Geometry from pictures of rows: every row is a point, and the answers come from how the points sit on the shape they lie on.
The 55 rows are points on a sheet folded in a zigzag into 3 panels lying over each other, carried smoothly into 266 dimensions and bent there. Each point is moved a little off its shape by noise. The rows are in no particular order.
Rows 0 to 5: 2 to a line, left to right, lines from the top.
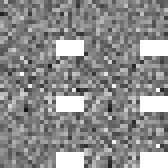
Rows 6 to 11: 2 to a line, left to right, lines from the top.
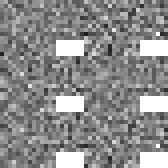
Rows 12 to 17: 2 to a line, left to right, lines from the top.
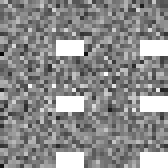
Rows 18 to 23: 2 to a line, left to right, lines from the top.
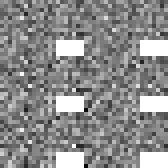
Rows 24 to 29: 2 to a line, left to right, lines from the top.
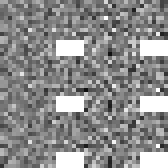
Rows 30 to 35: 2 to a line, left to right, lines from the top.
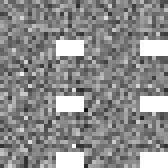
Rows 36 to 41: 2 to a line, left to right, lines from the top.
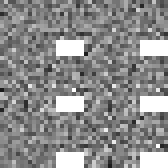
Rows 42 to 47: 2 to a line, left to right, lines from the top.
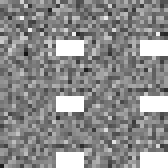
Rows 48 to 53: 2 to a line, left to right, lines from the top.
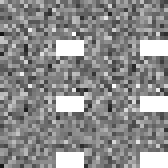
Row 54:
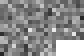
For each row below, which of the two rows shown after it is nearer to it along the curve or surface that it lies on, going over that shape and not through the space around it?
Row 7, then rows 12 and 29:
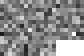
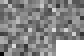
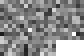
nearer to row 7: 29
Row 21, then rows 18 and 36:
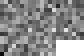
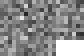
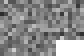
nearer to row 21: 36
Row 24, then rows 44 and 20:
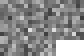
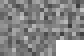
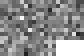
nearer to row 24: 20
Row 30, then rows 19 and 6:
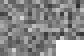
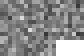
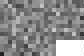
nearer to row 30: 19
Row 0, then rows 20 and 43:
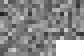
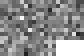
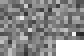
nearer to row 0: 20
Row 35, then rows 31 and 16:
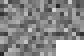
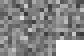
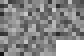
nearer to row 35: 16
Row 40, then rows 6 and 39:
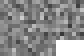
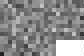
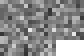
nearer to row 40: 6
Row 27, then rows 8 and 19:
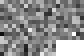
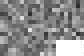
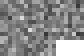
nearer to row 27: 19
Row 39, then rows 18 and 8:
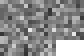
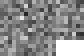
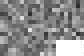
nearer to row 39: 18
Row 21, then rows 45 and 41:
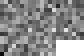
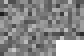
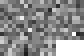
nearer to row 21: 45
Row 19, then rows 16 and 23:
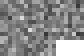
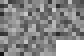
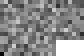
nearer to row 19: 23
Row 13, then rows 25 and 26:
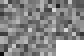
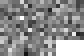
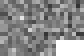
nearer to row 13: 26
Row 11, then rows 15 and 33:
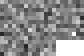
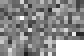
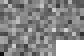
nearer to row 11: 15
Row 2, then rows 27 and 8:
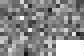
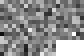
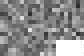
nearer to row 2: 27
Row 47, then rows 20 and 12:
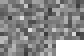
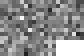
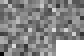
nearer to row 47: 20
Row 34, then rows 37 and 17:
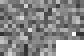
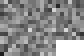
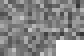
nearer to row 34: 17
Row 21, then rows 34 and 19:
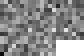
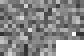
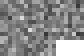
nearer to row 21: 19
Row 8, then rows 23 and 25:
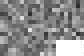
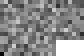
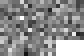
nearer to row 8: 23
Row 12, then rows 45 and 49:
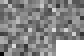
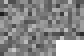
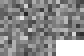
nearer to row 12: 45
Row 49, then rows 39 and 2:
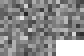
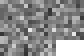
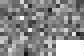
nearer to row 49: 2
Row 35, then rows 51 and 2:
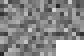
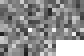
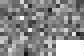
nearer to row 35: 51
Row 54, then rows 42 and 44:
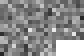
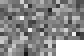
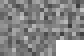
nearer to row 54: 42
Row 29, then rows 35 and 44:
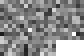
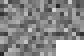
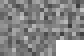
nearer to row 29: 44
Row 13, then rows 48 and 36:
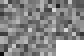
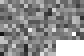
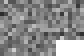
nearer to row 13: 36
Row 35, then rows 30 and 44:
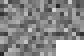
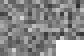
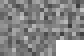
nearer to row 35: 30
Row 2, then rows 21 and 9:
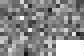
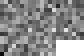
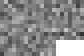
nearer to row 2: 9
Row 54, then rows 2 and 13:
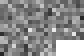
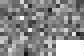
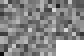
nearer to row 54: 2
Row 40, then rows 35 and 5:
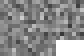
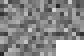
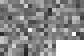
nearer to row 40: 5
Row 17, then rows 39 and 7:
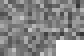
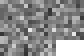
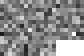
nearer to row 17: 39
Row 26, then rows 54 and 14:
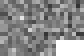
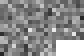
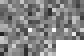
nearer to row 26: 54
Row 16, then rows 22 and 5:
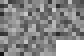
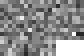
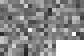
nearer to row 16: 5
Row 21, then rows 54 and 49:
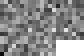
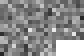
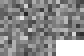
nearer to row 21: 54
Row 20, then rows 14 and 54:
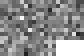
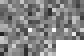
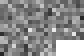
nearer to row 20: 54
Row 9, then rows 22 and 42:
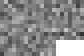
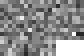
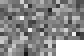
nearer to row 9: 42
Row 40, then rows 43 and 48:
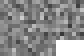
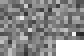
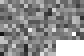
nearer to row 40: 43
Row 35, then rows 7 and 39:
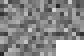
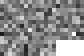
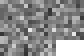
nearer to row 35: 39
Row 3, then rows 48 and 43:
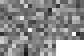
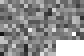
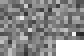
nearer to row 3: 48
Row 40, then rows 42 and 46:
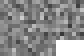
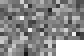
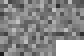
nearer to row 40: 42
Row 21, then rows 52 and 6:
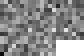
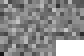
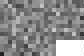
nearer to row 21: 52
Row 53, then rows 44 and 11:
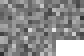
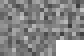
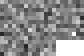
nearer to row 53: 11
